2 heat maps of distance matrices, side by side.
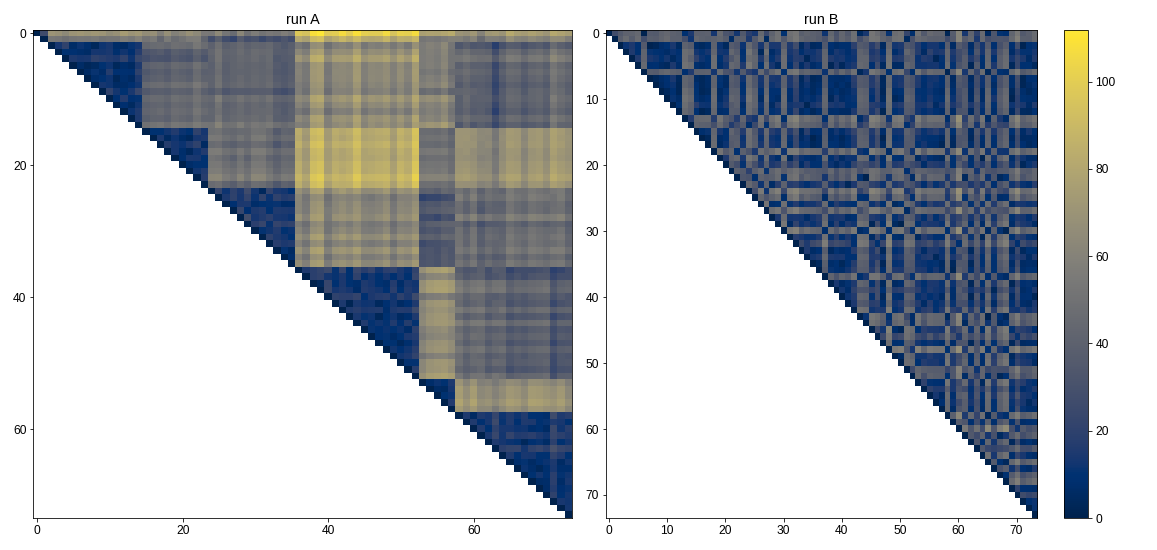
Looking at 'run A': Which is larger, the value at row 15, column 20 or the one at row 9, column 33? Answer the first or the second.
the second
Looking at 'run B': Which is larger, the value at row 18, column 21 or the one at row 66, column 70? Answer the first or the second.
the first
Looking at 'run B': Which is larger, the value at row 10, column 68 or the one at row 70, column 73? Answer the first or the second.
the first
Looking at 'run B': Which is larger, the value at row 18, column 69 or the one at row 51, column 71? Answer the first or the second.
the first
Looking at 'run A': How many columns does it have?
74
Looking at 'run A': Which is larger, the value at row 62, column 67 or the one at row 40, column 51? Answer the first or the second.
the second
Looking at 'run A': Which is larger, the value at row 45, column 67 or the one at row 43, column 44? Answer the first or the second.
the first
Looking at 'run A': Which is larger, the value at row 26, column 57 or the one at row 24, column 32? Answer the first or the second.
the first
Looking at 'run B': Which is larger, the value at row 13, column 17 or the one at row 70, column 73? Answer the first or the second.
the first
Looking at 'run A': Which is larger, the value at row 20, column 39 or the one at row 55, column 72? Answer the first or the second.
the first
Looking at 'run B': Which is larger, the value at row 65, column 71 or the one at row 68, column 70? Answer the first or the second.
the second
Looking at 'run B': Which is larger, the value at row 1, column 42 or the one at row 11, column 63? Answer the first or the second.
the first
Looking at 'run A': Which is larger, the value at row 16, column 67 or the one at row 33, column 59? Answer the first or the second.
the first
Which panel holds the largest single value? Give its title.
run A
